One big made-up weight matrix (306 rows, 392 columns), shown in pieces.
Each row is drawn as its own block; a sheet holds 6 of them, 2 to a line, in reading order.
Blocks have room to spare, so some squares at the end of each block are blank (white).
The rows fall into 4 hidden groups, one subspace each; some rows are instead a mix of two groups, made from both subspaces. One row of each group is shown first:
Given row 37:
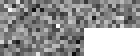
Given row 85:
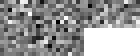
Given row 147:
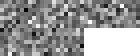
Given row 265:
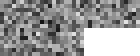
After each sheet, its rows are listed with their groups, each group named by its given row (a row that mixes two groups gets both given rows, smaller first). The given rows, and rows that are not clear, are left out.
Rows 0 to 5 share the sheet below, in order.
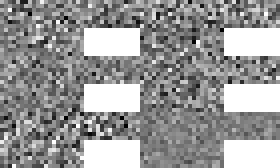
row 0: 85
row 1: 147 and 265
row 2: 37 and 85
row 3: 265
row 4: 147
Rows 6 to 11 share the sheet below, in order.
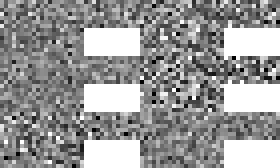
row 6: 265
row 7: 265
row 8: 147
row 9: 265
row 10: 37 and 265
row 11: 85 and 147
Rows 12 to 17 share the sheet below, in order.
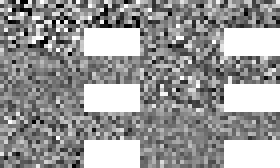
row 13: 85
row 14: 147
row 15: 265
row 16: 37
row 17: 147
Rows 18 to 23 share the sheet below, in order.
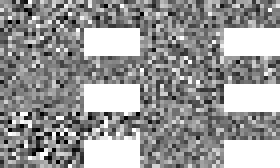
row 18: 85 and 147
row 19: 85 and 265
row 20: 37 and 265
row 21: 265
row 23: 37
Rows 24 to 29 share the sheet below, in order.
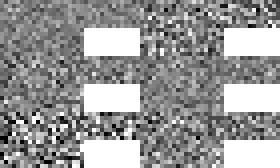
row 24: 37
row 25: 147
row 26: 37
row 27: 37 and 265
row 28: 37
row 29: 37
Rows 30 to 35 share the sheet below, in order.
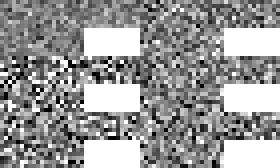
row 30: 85
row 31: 37
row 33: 37
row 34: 147
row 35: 37 and 85
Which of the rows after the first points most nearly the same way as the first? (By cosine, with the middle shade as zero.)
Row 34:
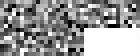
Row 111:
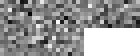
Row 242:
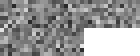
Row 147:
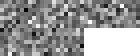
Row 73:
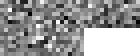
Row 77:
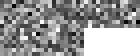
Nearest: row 242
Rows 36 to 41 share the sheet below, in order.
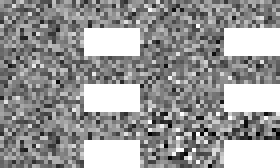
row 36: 265
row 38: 37
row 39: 147
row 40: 265
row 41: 85
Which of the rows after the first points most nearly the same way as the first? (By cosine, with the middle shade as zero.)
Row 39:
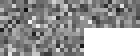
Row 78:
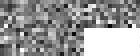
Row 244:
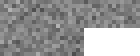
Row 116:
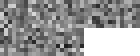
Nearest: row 116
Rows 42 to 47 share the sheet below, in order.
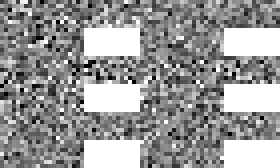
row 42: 85
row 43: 85
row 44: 147
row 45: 37 and 147
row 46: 37
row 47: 147
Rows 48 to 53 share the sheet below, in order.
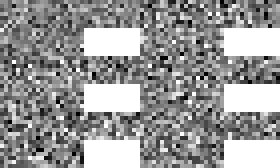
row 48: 147
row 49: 147 and 265
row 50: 147
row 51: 85
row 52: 85
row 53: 265
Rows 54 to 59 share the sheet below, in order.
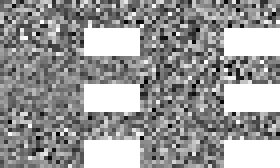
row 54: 265
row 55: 265
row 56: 147
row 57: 147
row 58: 85
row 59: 265
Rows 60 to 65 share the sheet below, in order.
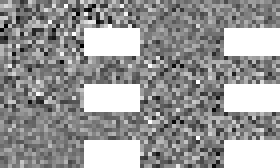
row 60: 147
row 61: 37
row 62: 37 and 85
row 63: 37
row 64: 147
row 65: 37
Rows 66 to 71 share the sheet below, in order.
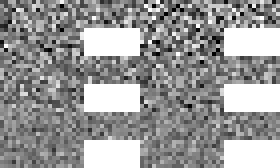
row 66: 37
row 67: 37
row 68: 265
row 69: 37
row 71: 147
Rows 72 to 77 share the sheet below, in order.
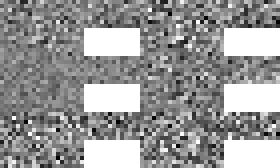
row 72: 85
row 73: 85
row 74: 265
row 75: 85
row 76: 147
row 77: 265
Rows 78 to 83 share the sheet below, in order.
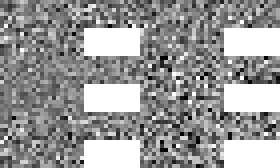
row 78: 147
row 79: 85 and 147
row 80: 265
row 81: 85
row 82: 147
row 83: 265
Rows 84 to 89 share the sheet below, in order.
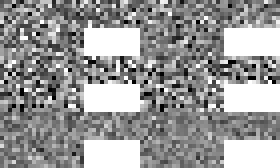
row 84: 265
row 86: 147 and 265
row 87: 147
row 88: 85
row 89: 147
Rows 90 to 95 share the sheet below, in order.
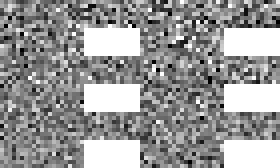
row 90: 147
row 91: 85
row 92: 147
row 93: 147
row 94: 265
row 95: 37
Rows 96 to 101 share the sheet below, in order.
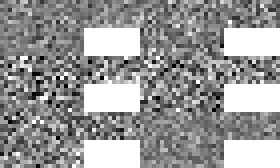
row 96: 85
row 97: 147 and 265
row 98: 85
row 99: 37
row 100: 37
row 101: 265
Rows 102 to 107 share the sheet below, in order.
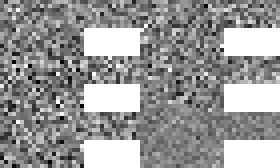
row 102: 37
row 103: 147
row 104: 147
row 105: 85
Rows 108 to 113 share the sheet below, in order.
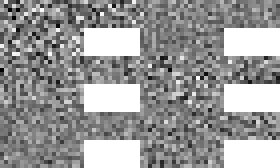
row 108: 37
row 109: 265
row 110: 265
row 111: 85
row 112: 37
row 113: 147
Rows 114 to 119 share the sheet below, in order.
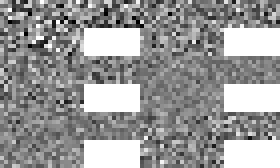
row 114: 85
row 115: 265
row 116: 147 and 265
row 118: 37
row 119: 147
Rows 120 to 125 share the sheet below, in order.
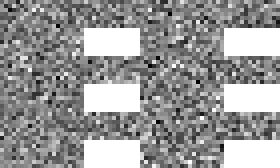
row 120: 37
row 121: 85
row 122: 85
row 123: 37
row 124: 265
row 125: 37
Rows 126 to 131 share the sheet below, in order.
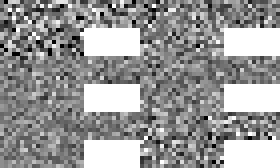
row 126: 37
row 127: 37 and 147
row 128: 85
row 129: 37
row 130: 265
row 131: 147
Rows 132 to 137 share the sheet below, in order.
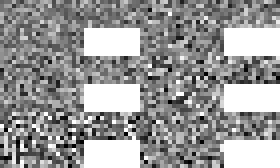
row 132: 265
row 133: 85
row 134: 265
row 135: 85
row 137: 37
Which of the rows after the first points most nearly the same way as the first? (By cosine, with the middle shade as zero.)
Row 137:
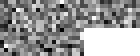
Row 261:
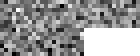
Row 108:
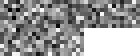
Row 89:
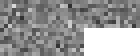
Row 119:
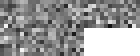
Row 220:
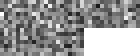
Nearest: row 261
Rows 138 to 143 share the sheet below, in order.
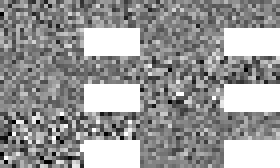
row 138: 265
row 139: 37
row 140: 265
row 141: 85
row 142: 37
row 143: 85
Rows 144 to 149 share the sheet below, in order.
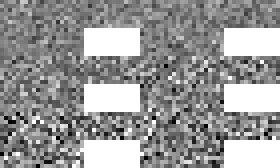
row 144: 85
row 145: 85
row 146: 265
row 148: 37
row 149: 37 and 147
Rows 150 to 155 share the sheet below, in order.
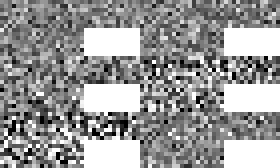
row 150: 147
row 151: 265
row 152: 85
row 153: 147
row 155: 147
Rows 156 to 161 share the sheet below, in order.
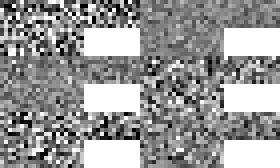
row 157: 85
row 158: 147
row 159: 37 and 85
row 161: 85
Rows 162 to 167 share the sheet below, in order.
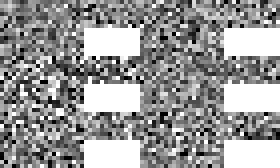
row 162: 147
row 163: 265
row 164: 265
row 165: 265
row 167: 85
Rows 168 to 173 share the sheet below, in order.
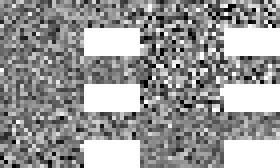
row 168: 265
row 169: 147
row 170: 265
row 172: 37
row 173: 85
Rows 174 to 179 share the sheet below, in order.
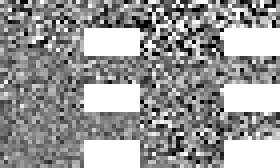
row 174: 85
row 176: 147
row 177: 37
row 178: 37
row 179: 85 and 265
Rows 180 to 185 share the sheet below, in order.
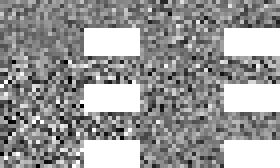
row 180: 147 and 265
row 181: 85
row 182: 147
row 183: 147
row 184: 37
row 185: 37
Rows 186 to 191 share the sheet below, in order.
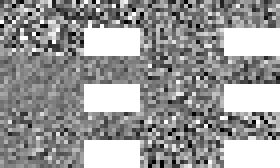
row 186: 265
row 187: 265
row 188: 147
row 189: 85
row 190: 85
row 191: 147
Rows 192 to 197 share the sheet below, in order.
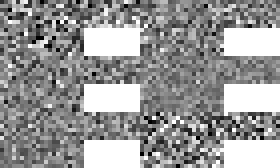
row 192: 85
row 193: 147
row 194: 37 and 85
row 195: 37 and 147
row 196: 265
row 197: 37
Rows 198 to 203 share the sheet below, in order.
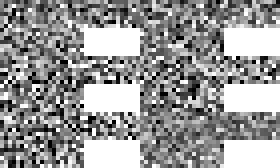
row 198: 147
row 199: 85
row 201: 265
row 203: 37
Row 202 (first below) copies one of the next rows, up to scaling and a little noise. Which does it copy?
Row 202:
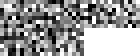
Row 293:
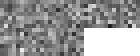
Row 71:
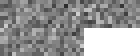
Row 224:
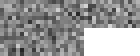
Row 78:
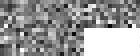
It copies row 224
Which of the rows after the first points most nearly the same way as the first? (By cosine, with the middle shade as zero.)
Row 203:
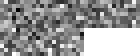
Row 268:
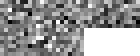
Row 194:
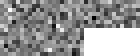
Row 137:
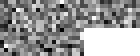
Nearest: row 194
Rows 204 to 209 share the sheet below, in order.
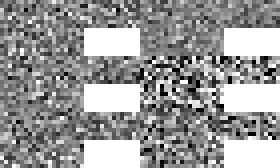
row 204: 147
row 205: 85
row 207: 265
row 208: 37
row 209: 147
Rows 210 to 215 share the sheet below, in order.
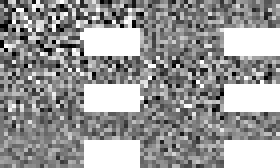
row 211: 265
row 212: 147
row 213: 37
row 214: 147
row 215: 147 and 265
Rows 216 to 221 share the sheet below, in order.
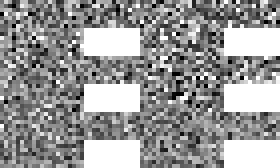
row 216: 85 and 265
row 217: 265
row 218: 37
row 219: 85
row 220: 265
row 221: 265
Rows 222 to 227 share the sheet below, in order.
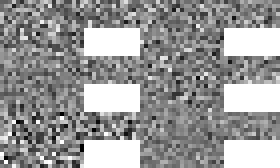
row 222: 265
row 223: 37
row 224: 147
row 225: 85
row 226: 37
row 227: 147
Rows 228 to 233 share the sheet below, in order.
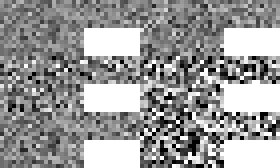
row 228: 265
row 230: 147
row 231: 147
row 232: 265
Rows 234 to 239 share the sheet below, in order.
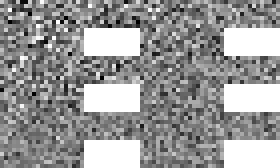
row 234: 85
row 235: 37
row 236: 85 and 147
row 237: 265
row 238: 37
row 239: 265
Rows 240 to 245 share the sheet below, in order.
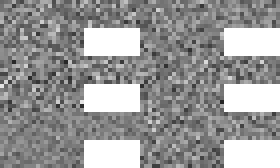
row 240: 265
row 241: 37
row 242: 147
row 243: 147
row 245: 37
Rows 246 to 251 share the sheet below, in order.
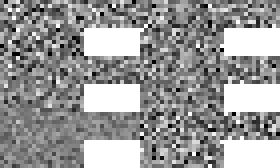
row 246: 37
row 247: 147
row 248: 37 and 85
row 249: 147 and 265
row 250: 37
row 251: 265
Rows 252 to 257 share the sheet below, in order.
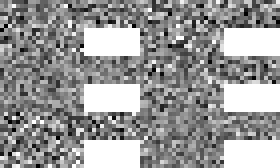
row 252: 147
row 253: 85
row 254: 265
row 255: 147
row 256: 37
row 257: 147
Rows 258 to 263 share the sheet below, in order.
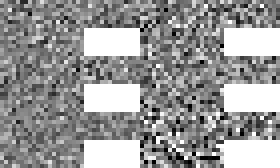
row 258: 85
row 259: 147
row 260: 147
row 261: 37
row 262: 37
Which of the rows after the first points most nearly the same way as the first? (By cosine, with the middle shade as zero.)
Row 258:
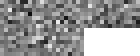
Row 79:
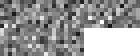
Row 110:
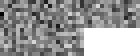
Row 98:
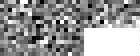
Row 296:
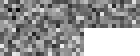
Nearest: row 79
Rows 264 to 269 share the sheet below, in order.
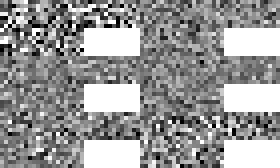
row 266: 147
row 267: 37 and 85
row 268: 85
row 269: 37 and 147
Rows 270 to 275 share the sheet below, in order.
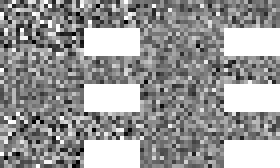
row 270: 265
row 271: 147
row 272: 265
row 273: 147
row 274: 37
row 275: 265
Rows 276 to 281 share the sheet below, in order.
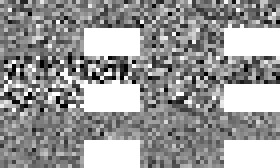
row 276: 85
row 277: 265
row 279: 85
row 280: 85
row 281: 147
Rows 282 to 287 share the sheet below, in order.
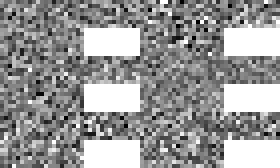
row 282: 147
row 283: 85
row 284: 85
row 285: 37
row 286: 147
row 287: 265
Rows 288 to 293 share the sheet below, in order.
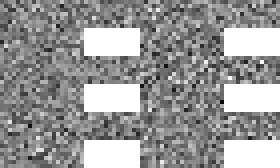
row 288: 37
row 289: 37
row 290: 265
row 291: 147
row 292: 85
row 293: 147
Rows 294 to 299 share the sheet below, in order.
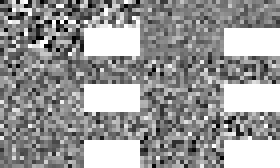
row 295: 85
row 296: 37
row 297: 147
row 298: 265
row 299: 147
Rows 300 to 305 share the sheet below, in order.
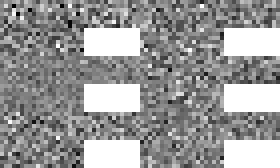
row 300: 147
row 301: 37
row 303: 85
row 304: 37
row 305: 147
